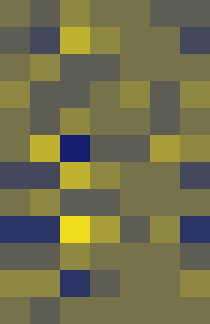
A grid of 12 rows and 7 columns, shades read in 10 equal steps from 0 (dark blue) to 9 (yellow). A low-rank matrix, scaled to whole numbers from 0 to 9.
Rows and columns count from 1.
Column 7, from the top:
3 2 4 5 4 5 2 4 1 3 5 4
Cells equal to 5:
15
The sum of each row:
26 27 27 28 27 28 26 27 26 26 27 27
